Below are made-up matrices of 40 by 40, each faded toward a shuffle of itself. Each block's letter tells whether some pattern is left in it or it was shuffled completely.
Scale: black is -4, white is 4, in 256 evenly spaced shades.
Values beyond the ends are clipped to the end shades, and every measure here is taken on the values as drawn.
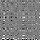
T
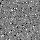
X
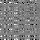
T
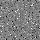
X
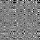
T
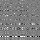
T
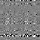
T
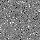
X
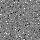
X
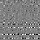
T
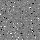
X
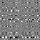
T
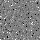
X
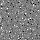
X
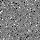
X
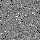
X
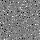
X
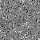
X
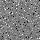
X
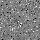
X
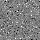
X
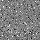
X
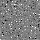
X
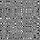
T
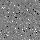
X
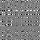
T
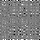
T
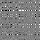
T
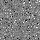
X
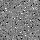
X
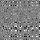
T
